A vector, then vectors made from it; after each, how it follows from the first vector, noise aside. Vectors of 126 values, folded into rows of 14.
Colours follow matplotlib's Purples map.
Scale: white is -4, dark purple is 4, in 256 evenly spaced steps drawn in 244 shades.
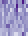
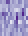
wrapped around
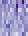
copied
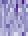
copied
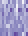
negated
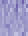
shrunk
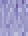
shrunk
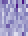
copied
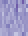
shrunk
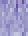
shrunk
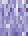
negated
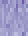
shrunk
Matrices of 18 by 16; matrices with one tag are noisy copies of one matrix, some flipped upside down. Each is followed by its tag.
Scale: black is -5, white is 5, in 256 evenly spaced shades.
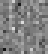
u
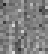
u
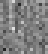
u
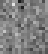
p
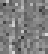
u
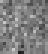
p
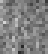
p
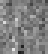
p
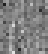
u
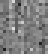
u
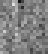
p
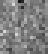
p
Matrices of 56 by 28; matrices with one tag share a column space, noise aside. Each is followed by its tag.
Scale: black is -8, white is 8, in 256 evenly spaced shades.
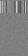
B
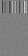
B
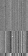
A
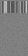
B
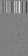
B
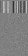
B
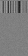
B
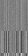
A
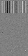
B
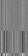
A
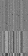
A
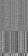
A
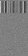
B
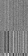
A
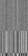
A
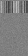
B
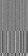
A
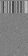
B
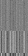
A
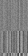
A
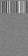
B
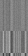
A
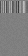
B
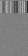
B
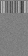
B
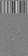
B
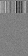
B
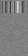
B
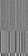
A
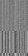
A
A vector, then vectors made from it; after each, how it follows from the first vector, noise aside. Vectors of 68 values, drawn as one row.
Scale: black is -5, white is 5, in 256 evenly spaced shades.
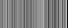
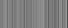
shrunk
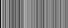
reversed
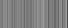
shrunk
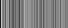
reversed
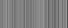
shrunk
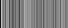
reversed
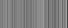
shrunk
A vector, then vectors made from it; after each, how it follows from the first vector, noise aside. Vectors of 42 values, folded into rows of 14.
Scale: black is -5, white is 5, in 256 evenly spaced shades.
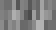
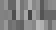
sign-scrambled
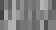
wrapped around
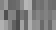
wrapped around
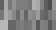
wrapped around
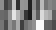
scaled up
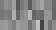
sign-scrambled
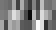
scaled up
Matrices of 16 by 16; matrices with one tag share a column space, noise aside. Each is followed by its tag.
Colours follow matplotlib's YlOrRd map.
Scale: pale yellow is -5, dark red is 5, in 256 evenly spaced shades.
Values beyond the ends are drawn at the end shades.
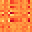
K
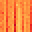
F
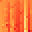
F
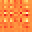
K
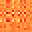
K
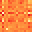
K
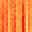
F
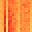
F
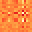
K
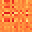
K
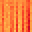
F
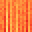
F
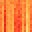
F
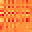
K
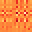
K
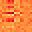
K
